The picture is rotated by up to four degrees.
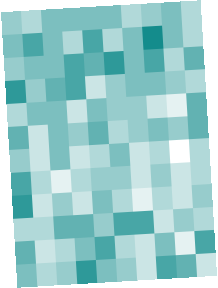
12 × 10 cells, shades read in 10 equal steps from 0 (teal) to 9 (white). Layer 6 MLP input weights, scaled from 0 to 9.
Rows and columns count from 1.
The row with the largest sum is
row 7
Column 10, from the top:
6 6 3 6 3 3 6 6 5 6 2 7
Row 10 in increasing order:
2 2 3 3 5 5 6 6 6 7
